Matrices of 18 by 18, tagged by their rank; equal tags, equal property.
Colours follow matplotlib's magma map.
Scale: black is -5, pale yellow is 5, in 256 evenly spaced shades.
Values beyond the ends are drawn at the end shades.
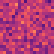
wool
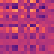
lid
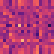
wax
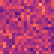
wool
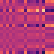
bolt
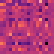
wax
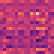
wax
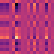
bolt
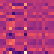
lid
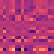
lid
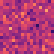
wool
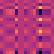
bolt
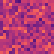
wool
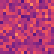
wool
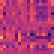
wax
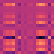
bolt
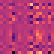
lid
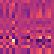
lid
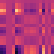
bolt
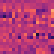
wax
